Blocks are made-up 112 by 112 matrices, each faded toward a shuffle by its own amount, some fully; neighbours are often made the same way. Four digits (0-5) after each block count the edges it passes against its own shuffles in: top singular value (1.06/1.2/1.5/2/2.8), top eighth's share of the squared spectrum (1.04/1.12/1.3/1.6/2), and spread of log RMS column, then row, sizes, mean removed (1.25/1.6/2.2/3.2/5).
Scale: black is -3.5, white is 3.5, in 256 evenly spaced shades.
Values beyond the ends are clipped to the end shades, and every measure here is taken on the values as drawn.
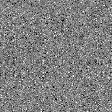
3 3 1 1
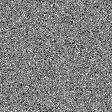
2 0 0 0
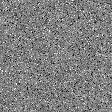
0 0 0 0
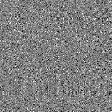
4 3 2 2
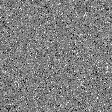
1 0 0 0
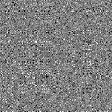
4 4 2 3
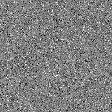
3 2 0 0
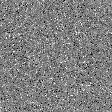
1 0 0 0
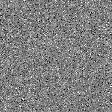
3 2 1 0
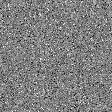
2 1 0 0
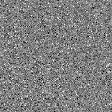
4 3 1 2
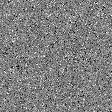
2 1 0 0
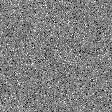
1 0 0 0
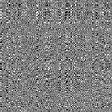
5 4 3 3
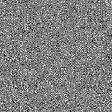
4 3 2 2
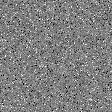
1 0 0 0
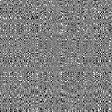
5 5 4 4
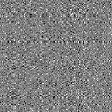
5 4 3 3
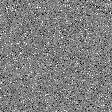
0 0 0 0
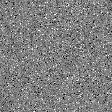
3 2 0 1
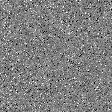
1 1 0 0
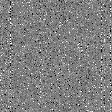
2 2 2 0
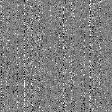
2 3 4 0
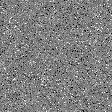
0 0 0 0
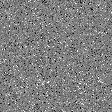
0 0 0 0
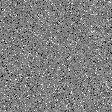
2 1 0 0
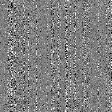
2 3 4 0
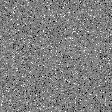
0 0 1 0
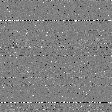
4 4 0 3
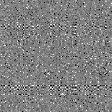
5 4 2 3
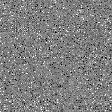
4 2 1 1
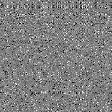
4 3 1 2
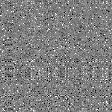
4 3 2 2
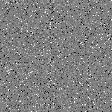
3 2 1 0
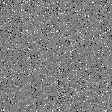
3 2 1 0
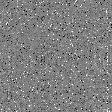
3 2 1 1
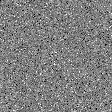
0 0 0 0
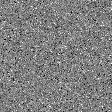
0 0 0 0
